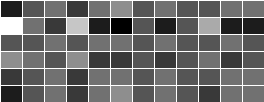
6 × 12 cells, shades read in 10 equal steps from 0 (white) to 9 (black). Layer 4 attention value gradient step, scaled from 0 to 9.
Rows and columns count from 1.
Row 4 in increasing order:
4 4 5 5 6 6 6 6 7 7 7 7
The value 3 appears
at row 2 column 10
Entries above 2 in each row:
12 10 12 12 12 12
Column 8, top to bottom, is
5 8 5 7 5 5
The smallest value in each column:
0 5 5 2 5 4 6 5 6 3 5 5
